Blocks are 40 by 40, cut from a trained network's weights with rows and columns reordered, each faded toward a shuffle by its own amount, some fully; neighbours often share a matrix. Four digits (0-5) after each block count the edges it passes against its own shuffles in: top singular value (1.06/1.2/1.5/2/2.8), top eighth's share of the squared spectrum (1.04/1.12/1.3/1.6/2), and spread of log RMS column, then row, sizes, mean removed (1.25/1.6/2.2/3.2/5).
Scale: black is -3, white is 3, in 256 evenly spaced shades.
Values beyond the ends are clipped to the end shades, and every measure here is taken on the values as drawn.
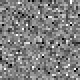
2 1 0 0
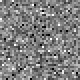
0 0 0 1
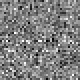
2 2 0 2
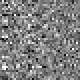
3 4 2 2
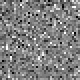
0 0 0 0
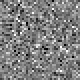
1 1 0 0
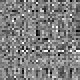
3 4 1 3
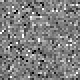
1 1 0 0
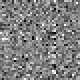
3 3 1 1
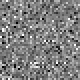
3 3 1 1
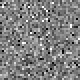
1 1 0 0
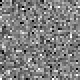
0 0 0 0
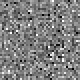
2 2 1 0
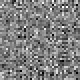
3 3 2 2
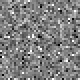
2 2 0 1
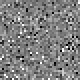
2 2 0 0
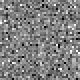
0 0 0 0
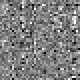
3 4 2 2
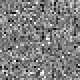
2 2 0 0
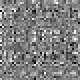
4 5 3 2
